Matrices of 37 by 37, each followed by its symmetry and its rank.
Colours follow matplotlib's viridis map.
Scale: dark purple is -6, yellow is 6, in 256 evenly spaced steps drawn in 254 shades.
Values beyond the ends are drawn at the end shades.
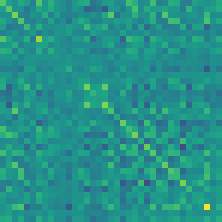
symmetric, rank five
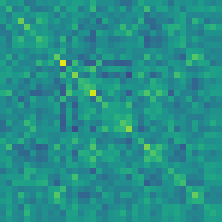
symmetric, rank five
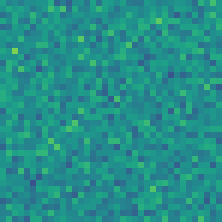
neither, full rank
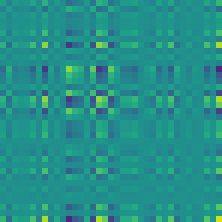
symmetric, rank one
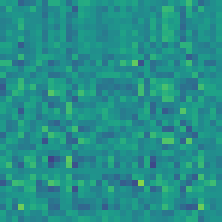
neither, rank five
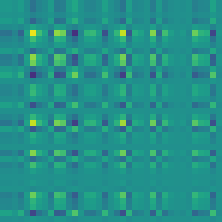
symmetric, rank one
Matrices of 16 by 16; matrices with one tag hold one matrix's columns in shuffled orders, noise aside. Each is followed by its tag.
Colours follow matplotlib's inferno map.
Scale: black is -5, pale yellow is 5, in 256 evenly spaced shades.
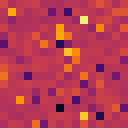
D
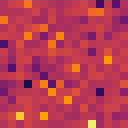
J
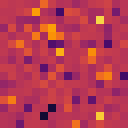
D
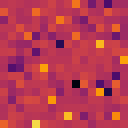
J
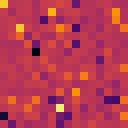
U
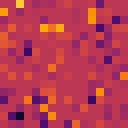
U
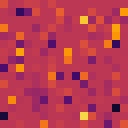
D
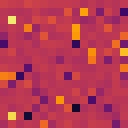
D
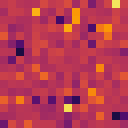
U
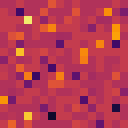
D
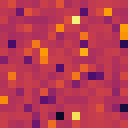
D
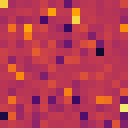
U
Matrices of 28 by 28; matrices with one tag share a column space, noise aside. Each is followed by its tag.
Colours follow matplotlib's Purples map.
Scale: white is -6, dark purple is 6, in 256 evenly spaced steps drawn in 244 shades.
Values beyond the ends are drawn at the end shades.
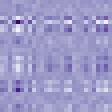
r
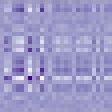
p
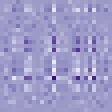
p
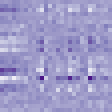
p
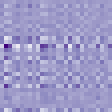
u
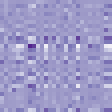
u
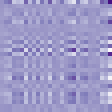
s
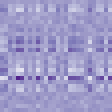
p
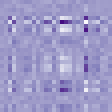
r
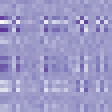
r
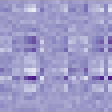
p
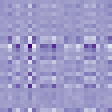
u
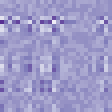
r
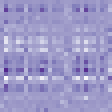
p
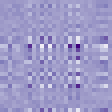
u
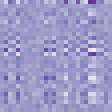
s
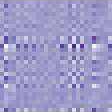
u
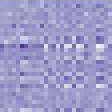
u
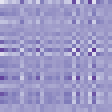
s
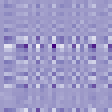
u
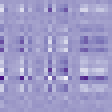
p
